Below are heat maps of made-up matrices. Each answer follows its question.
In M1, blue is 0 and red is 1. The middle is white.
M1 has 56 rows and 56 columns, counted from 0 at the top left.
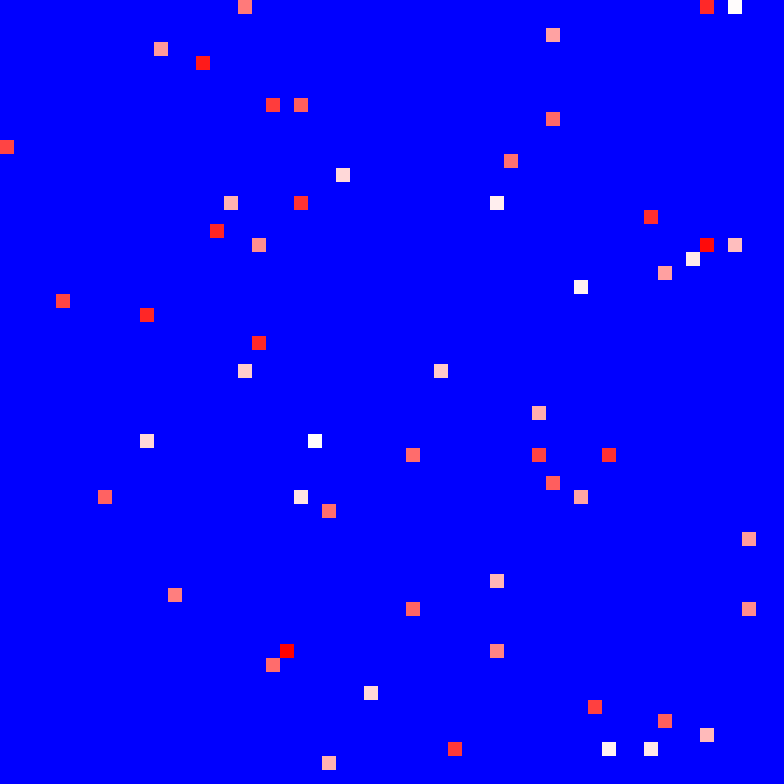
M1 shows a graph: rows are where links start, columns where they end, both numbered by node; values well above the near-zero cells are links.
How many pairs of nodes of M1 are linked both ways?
3
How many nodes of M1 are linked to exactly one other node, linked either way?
6
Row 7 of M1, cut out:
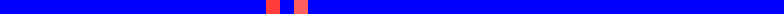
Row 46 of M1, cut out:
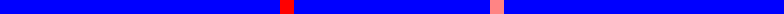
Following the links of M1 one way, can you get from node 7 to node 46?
yes
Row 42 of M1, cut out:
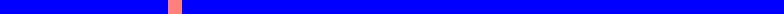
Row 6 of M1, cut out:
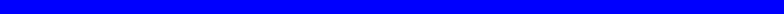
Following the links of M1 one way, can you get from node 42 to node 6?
no
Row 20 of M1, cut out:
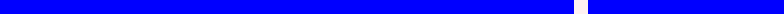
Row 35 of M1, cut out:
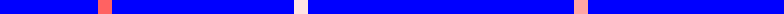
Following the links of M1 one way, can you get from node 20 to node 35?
yes
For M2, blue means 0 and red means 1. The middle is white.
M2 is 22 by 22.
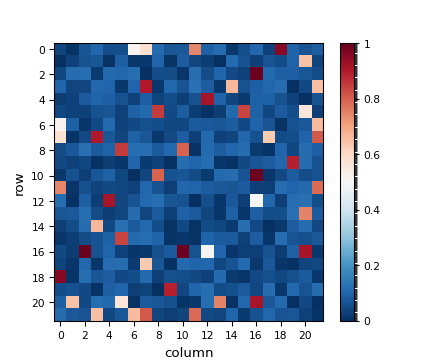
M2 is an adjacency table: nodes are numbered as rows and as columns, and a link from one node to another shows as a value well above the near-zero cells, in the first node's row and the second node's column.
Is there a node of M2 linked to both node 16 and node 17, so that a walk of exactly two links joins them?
no
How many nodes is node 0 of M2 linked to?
4
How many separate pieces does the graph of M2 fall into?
3
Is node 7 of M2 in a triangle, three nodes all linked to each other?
yes
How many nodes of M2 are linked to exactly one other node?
10
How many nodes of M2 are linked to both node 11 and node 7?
2
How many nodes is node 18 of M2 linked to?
1
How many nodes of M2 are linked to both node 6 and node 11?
2
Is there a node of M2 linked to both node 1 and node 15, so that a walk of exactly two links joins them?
no
